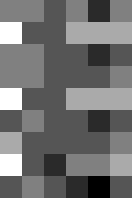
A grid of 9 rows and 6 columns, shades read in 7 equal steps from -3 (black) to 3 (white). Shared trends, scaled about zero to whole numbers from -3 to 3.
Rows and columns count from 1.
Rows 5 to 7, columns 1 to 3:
3 -1 -1 | -1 0 -1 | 1 -1 -1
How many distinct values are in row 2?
3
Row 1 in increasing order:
-2 -1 0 0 0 0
